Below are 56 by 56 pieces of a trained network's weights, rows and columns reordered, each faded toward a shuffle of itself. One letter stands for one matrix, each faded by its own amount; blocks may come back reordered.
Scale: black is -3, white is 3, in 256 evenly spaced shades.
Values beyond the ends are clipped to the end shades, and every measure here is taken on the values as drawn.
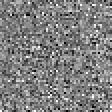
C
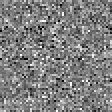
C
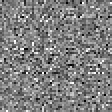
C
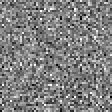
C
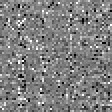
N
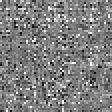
N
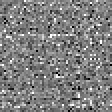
N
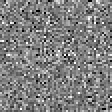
C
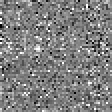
N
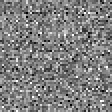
C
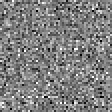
C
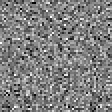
C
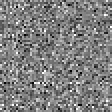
C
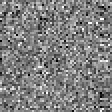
C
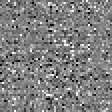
N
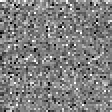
N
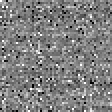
N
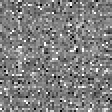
N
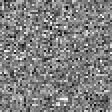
C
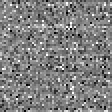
N
